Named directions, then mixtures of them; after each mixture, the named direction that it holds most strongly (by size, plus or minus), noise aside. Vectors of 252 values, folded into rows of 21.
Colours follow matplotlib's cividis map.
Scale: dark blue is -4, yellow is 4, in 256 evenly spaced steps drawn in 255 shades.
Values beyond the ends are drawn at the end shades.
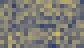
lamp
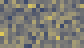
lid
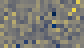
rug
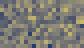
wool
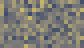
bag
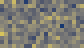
lid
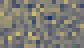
lid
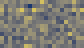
bag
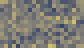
lamp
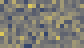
lid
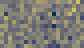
rug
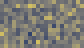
lid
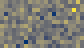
rug
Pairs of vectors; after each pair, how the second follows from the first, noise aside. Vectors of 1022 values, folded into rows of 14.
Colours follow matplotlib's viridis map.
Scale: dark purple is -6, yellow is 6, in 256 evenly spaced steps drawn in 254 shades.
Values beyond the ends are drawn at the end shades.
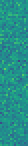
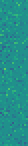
partly zeroed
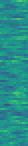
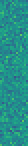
shuffled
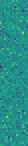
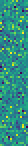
scaled up
